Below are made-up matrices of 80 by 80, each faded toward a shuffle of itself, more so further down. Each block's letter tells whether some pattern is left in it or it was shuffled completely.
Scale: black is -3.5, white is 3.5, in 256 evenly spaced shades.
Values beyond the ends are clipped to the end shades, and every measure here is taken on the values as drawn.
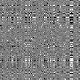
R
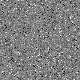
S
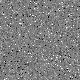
S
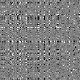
R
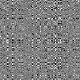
R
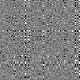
R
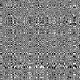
R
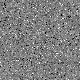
S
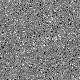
S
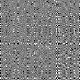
R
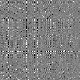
R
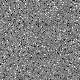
S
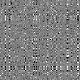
R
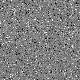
S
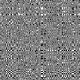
R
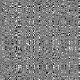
R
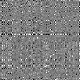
R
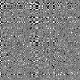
R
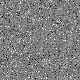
S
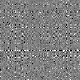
R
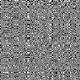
R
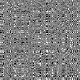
R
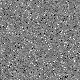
S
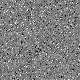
S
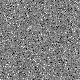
S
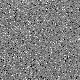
S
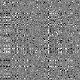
R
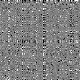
R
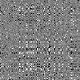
R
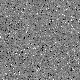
S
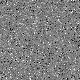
S
